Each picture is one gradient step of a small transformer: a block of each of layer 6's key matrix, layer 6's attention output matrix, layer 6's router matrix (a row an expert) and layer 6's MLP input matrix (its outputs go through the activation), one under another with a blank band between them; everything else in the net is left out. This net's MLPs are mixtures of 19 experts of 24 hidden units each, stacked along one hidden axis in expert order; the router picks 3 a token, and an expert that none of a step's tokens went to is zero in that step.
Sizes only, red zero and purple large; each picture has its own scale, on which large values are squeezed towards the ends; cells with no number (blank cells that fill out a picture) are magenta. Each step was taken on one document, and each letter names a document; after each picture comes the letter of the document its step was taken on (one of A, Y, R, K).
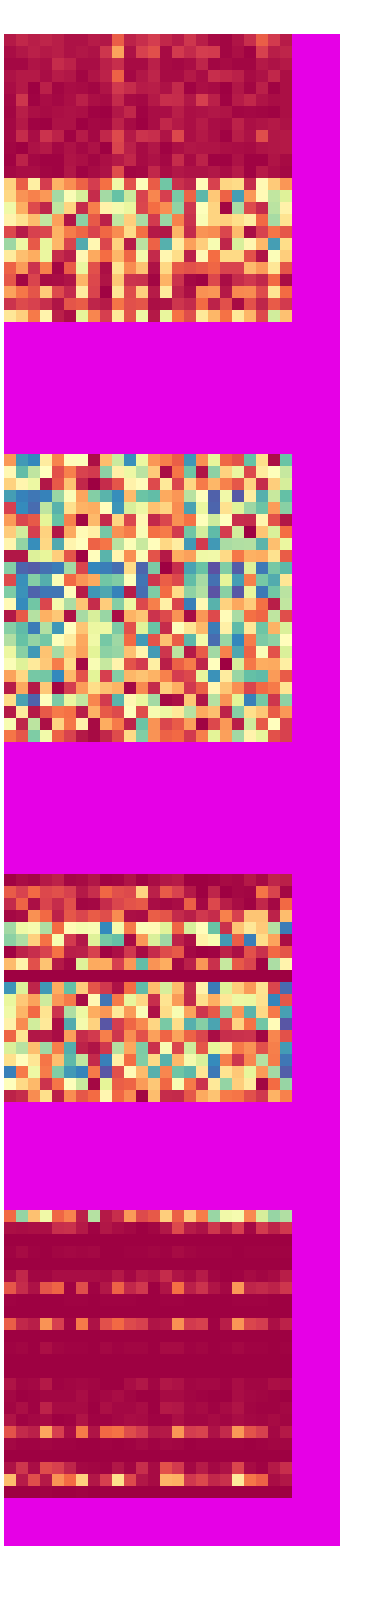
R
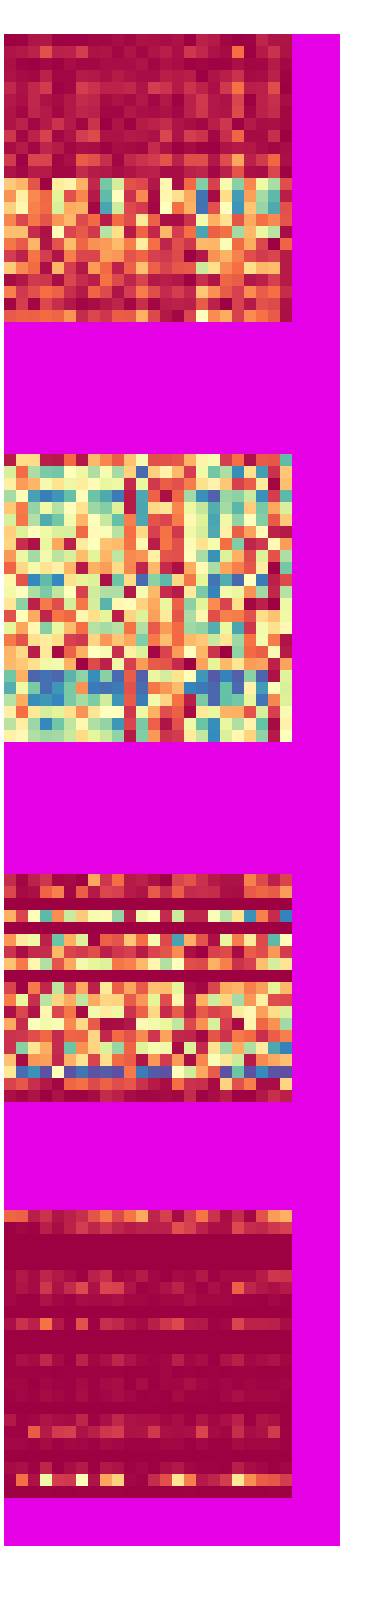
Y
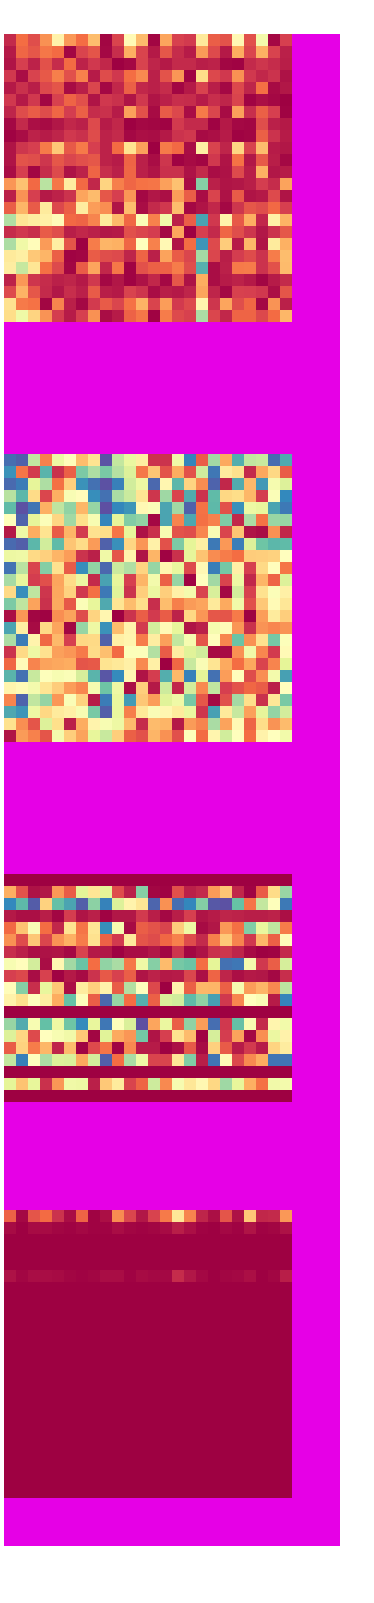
R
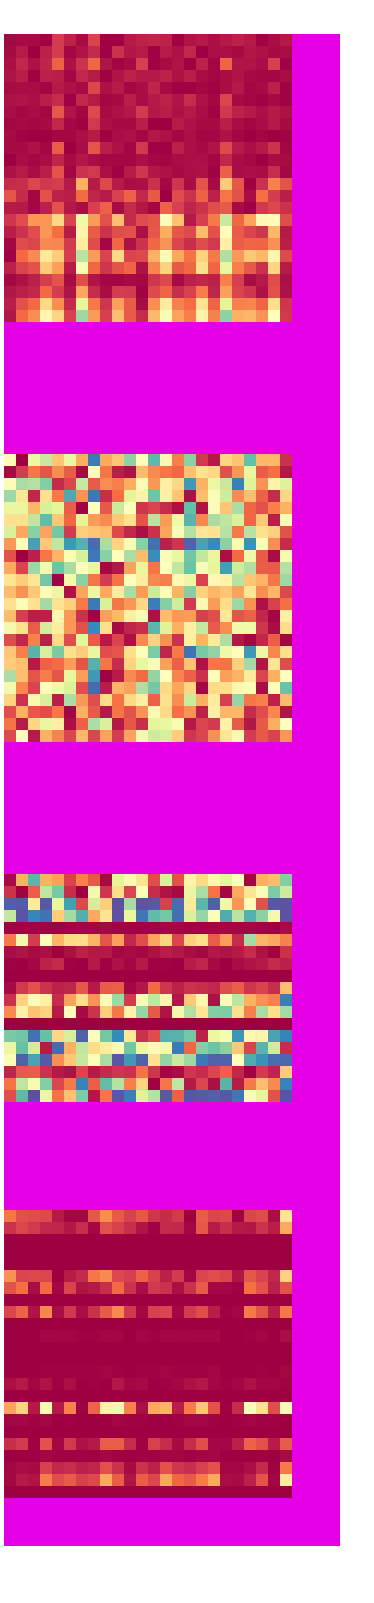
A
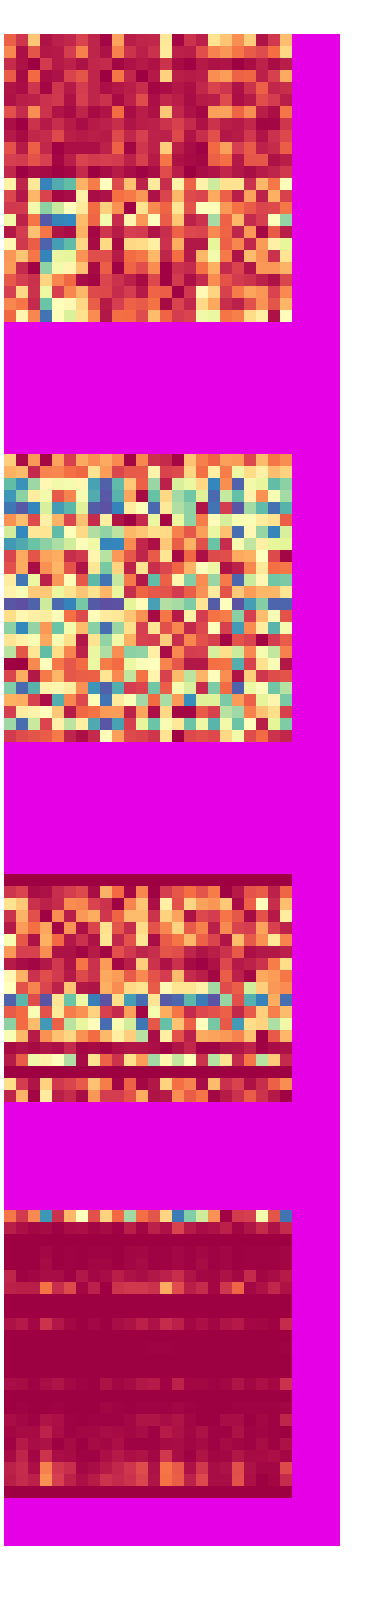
R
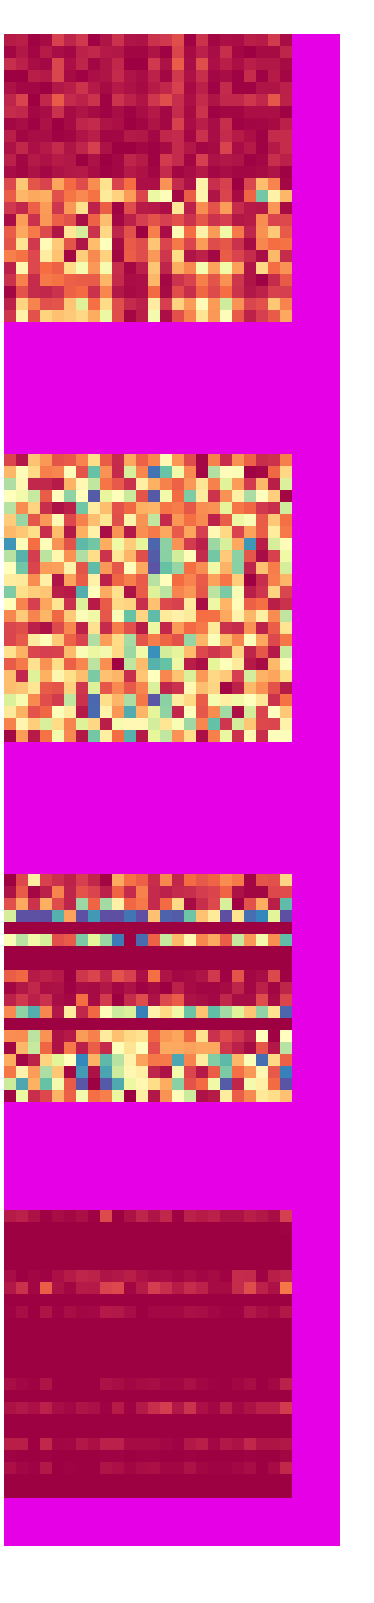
A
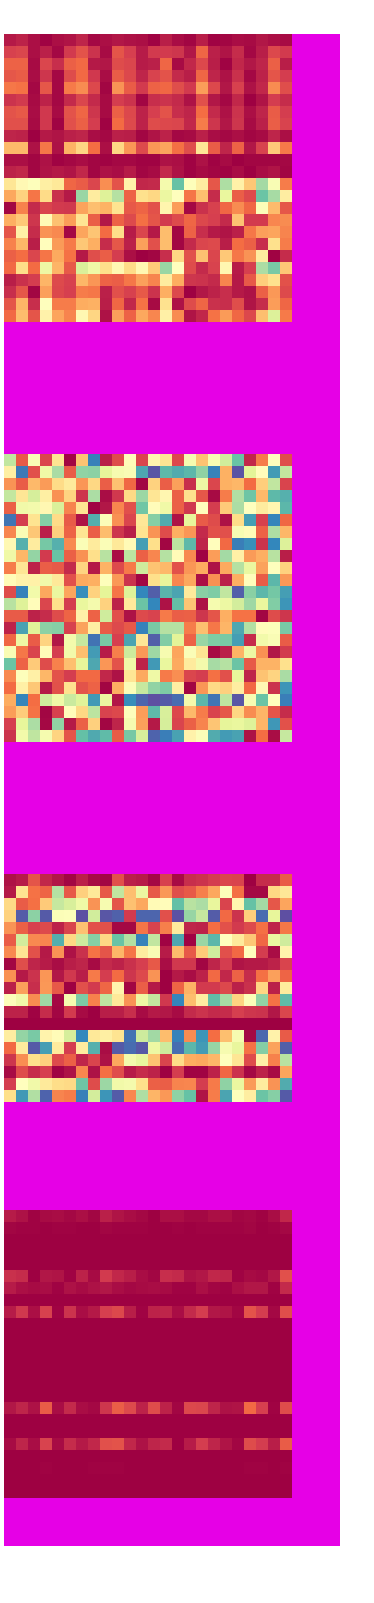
A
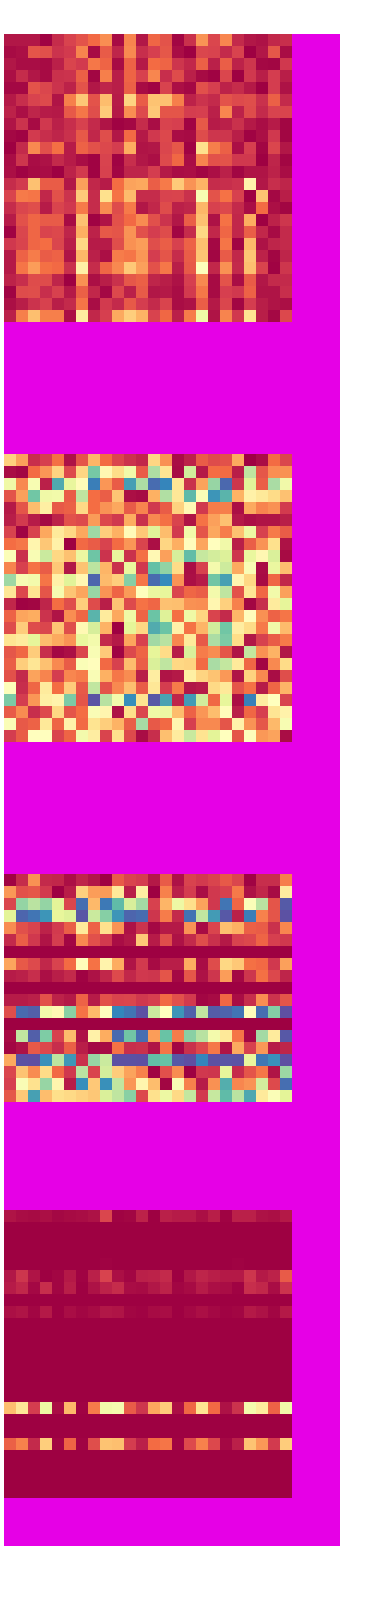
A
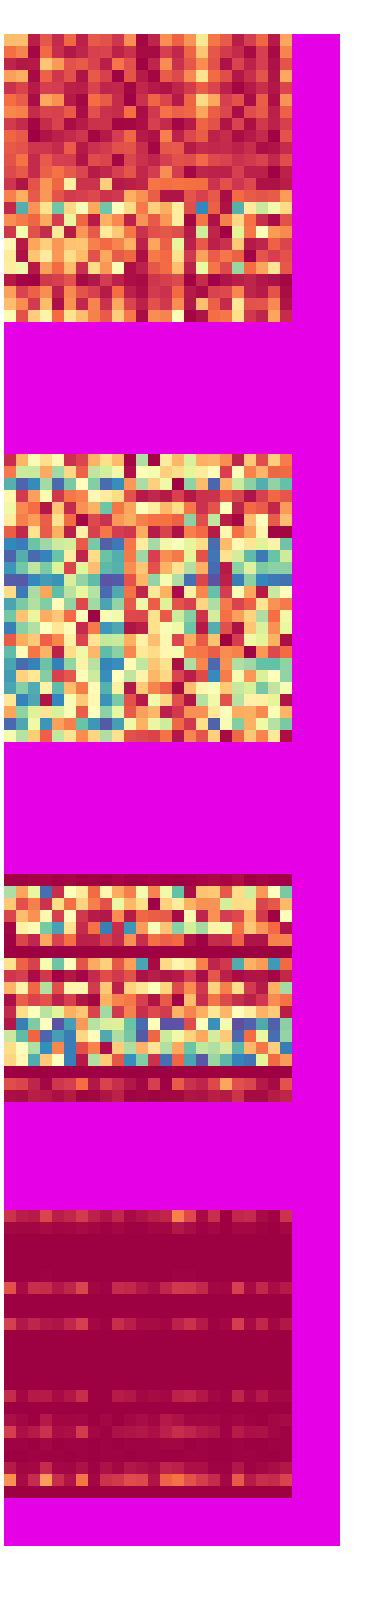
R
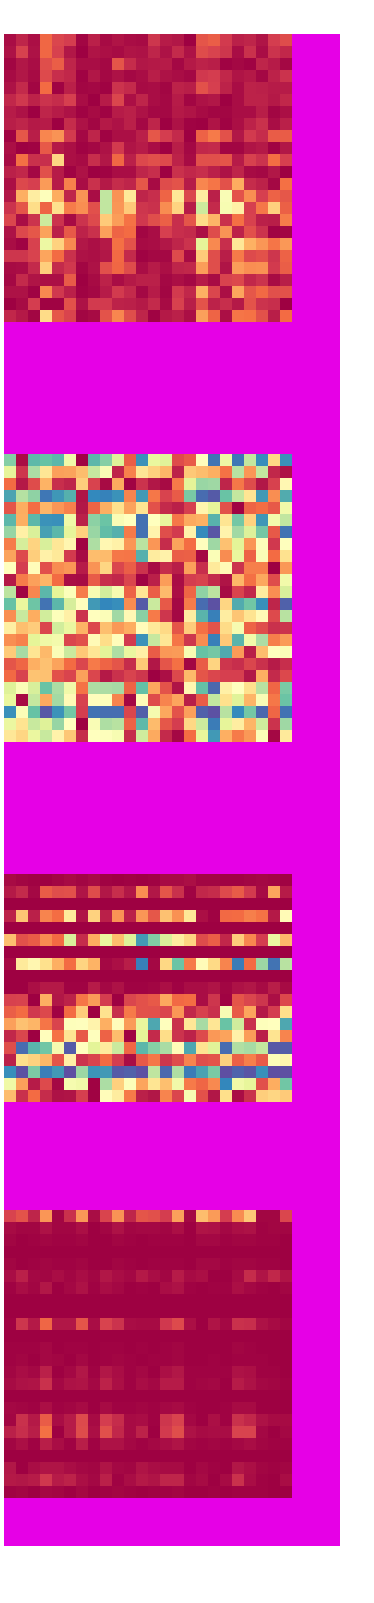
Y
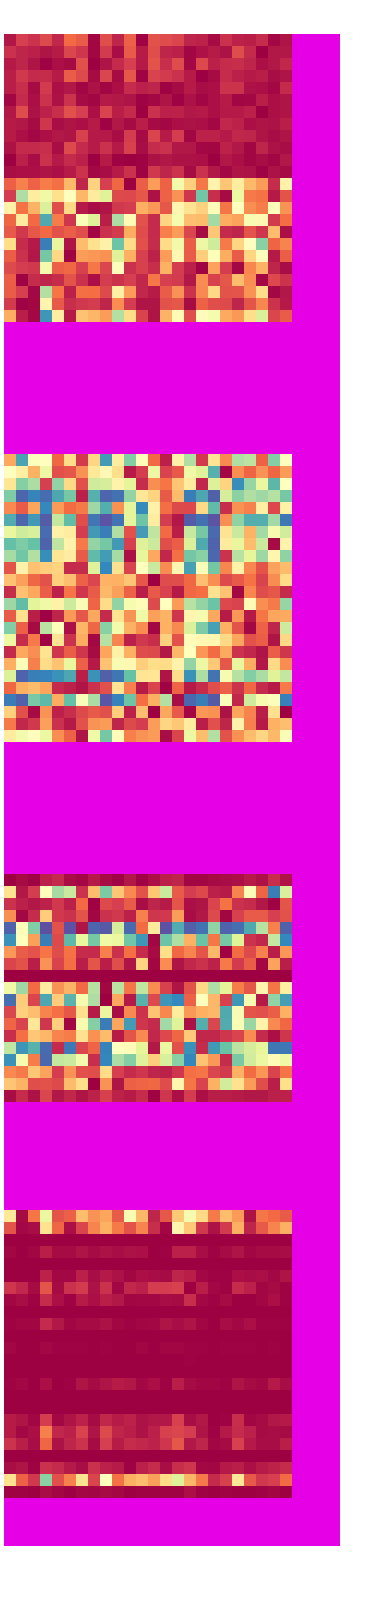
R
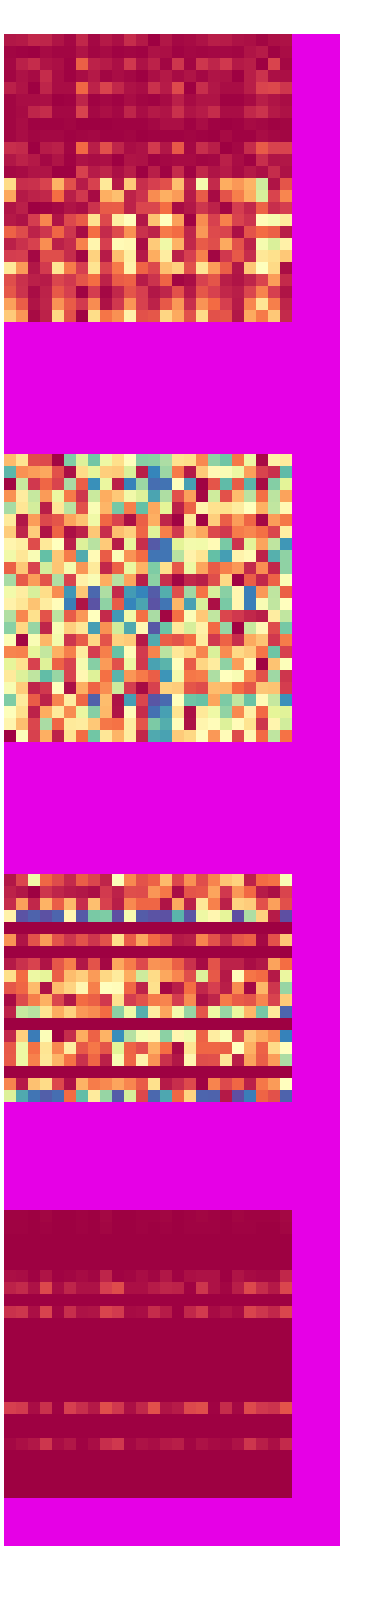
A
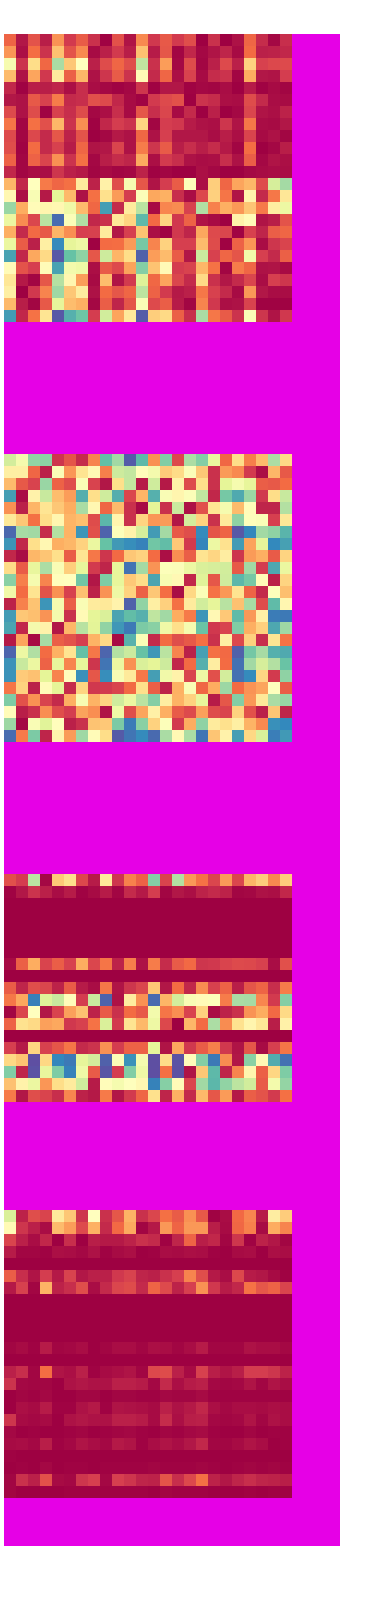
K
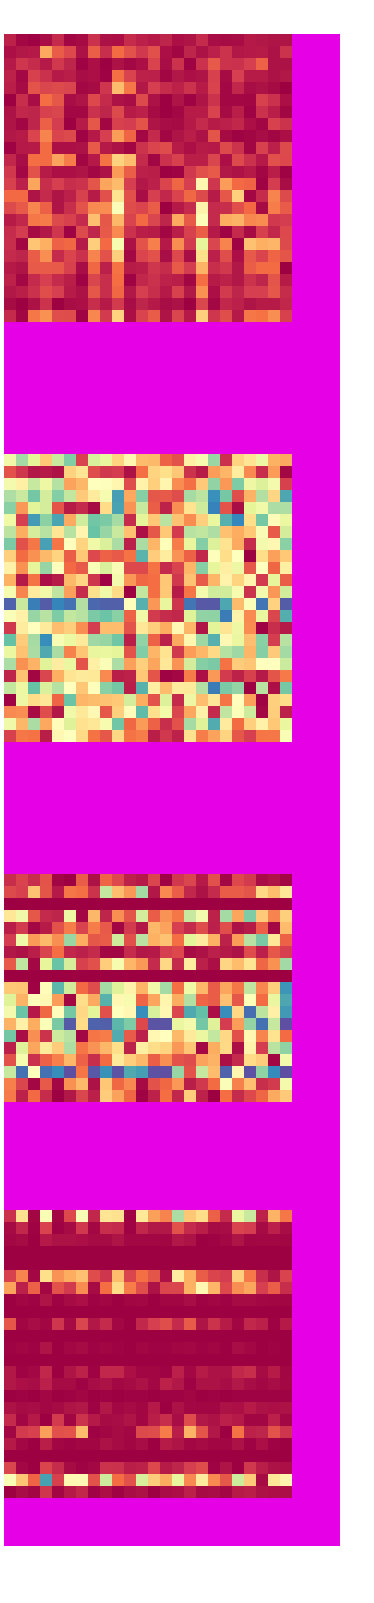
Y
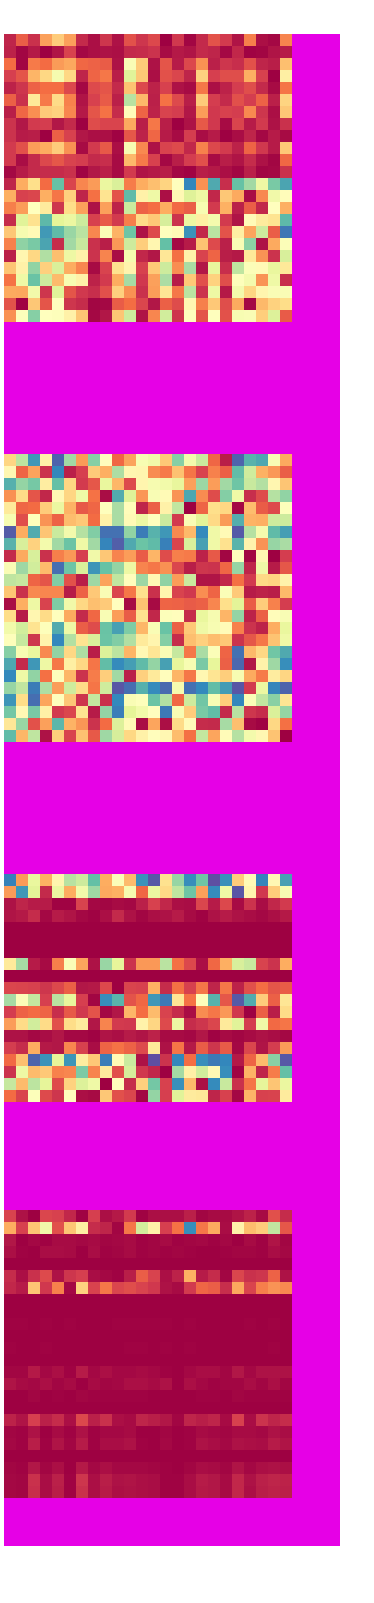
K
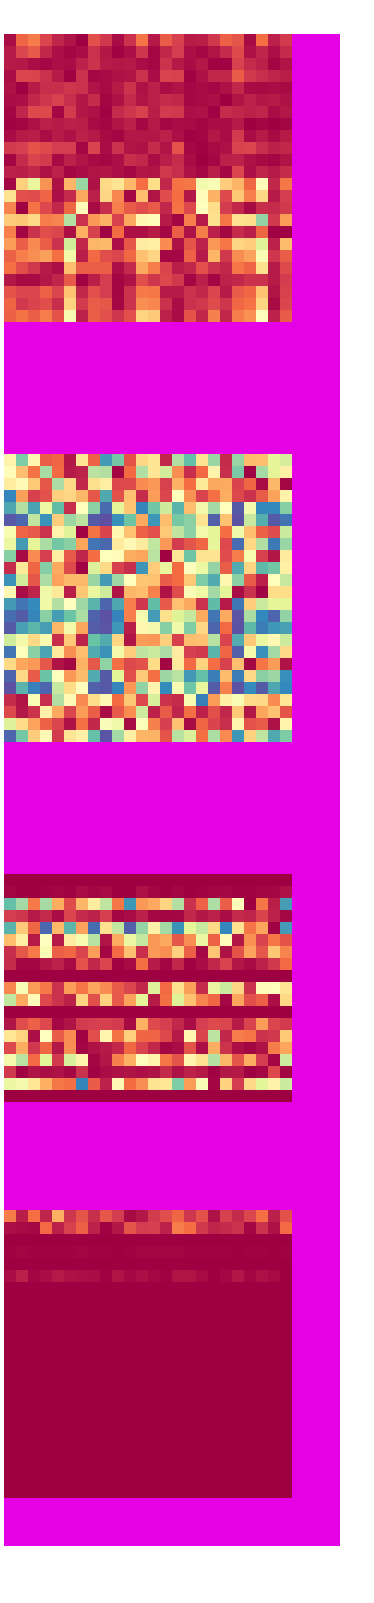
R
